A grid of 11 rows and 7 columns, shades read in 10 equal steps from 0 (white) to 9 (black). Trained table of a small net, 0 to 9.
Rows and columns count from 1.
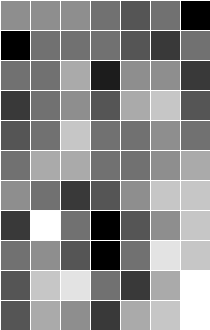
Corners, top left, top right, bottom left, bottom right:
4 9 6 0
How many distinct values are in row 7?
5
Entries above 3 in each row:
7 7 6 5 6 4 5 5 5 3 3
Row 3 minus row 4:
-2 0 -1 2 1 2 1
